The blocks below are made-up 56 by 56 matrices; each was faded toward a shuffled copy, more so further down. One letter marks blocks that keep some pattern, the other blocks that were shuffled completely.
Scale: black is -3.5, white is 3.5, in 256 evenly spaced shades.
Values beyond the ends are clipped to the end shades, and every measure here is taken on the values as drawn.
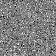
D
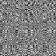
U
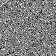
D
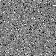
D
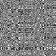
U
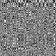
U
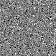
D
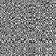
U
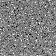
D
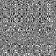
U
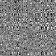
U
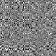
U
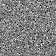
D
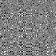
U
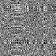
U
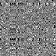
U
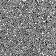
D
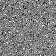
D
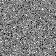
D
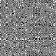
U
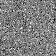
D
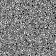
D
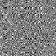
U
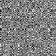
U
